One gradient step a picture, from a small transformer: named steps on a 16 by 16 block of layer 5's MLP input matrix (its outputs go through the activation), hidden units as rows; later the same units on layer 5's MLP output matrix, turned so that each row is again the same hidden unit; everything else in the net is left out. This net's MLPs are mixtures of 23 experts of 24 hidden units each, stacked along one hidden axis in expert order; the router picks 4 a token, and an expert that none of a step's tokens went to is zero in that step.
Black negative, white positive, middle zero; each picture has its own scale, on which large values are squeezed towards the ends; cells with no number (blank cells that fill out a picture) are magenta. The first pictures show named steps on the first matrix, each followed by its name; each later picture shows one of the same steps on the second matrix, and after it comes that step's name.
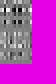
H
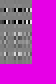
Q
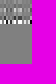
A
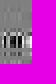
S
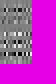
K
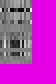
H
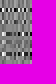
K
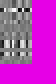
H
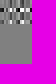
A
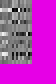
K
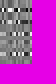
Q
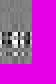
S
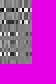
Q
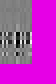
S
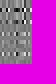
Q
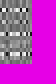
K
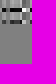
A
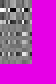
Q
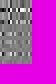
Q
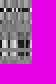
H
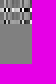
A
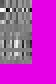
H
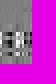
S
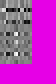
Q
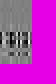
S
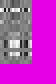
H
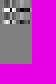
A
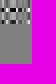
A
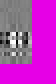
S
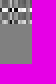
A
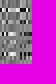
K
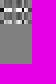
A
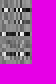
K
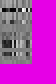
H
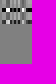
A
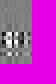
S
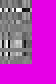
H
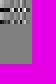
A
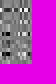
K
